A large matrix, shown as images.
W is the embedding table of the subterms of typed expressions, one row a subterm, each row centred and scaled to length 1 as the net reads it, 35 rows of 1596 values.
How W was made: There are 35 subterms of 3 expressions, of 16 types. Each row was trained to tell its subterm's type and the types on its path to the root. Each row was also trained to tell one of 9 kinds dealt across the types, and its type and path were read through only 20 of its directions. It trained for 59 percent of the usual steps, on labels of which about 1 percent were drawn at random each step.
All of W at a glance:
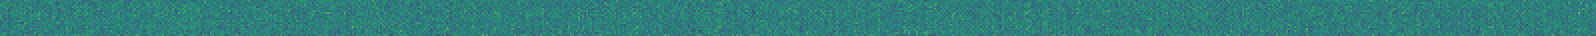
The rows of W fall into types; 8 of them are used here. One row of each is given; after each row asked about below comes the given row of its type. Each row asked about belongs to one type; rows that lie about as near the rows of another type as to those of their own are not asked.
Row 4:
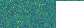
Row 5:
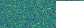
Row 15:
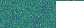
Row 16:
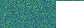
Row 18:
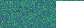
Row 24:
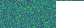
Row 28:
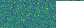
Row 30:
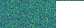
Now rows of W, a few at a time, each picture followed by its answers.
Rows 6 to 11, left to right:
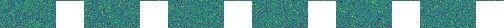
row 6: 16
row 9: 4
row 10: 15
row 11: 15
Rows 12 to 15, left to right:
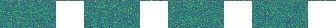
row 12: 4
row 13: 16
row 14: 4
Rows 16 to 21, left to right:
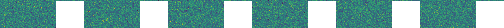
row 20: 24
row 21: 5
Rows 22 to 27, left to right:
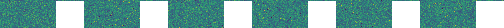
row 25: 5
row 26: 5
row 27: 24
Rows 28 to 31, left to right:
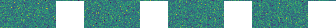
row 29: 24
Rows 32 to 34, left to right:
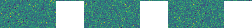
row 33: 5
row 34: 18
